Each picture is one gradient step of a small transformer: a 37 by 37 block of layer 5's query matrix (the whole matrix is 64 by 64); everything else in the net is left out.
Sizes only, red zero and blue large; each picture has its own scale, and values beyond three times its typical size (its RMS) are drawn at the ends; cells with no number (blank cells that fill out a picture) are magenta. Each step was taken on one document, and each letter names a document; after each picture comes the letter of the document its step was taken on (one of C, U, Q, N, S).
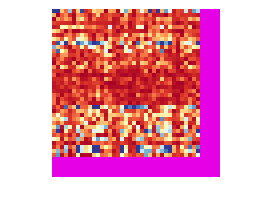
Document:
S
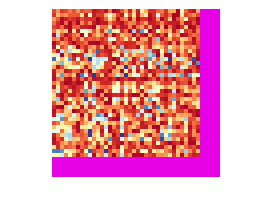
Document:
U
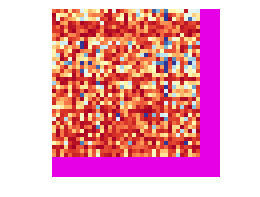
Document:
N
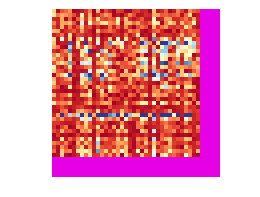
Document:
N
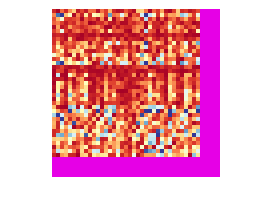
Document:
U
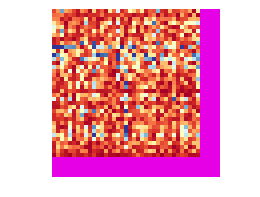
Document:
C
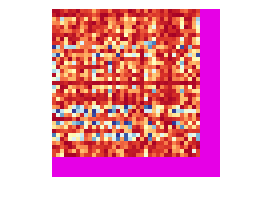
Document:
C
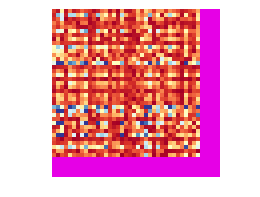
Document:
U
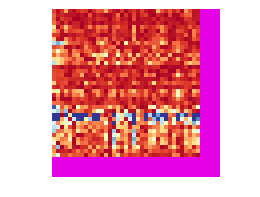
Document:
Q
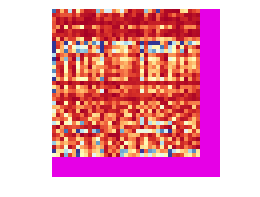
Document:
S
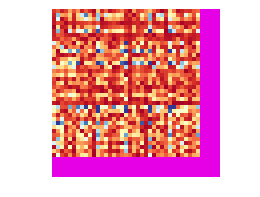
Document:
U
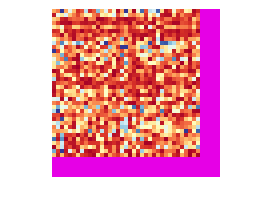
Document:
S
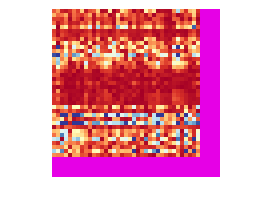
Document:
Q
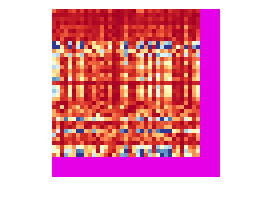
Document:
S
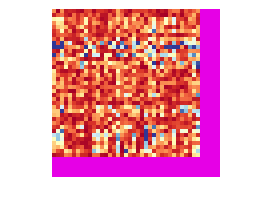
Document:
C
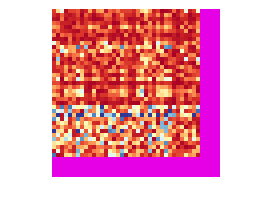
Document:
S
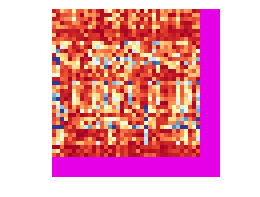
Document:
Q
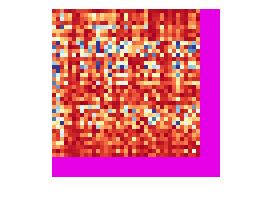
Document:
Q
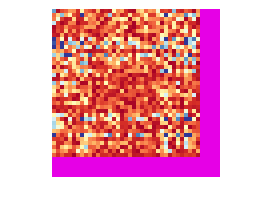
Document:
N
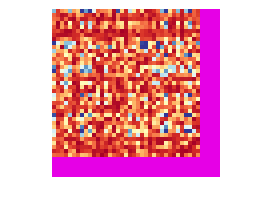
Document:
N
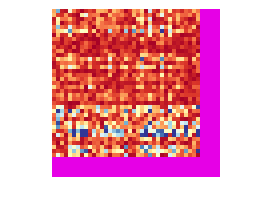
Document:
U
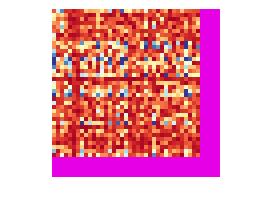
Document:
N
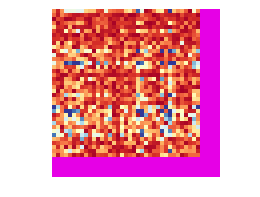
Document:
S
